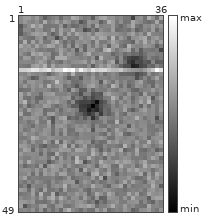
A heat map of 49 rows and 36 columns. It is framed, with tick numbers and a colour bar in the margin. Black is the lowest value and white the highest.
Average level on the scale: 50%. Stripes: none. Dips: two. Slope: none. Odd lines: row 14. Ninth with the lowest average: centre. Histogram: heavy tails on both sides. Mirror symmetry: none.
